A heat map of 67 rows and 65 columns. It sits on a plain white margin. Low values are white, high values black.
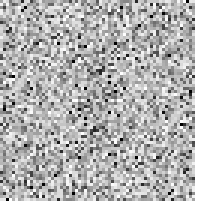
Average level on the scale: 30%. Stripes: none. Grain: fine. Seam: none. Symmetry: a half turn. Odd rows or columns: none.
